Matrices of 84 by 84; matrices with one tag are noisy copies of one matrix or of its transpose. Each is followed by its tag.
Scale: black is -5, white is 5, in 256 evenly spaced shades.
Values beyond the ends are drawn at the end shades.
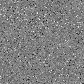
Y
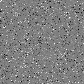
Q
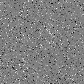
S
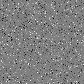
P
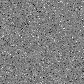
P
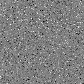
Y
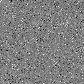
Q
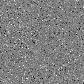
Y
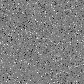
P
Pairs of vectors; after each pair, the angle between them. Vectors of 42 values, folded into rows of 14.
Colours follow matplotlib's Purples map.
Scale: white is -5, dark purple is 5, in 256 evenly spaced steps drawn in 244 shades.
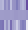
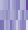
nearly parallel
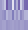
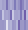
orthogonal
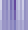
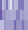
partly opposed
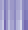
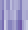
nearly opposite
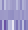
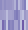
partly opposed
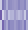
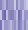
partly opposed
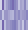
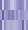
nearly opposite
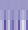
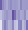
partly aligned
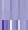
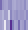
partly opposed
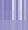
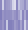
partly aligned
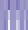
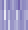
partly aligned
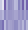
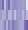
partly opposed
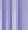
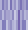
partly aligned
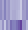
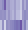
nearly parallel
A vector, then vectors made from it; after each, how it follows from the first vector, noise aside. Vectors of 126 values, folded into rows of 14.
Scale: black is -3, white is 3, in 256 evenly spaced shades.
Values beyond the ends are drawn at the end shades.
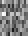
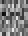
negated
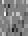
partly zeroed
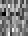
negated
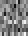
reversed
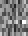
reversed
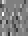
partly zeroed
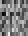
negated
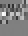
partly zeroed
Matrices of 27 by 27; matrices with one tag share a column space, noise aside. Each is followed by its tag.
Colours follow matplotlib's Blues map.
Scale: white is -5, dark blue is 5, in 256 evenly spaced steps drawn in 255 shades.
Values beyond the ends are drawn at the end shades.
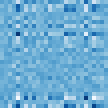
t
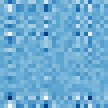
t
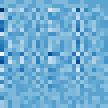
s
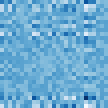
t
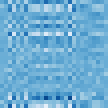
t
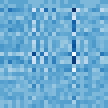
s
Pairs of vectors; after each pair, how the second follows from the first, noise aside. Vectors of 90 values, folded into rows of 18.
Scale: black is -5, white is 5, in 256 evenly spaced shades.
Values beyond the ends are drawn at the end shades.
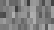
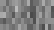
negated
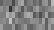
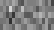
negated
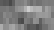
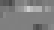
partly zeroed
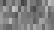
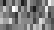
scaled up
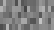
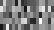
scaled up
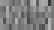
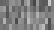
negated
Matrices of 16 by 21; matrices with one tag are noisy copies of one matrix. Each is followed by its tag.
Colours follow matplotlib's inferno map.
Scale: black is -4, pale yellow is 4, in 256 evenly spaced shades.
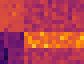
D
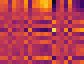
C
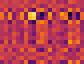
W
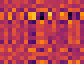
W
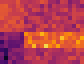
D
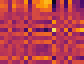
C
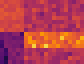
D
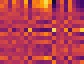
C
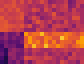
D
